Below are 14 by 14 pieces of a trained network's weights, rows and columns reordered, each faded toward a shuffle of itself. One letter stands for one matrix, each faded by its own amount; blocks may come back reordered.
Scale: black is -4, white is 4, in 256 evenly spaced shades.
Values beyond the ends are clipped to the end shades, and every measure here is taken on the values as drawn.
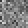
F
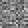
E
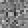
F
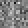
F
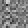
E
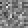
F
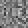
E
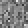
E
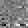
F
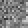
F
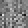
F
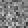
F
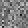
E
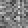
F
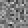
E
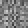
E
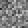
E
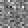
F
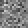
F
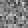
F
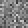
F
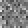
F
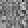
E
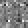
F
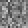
E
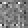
F
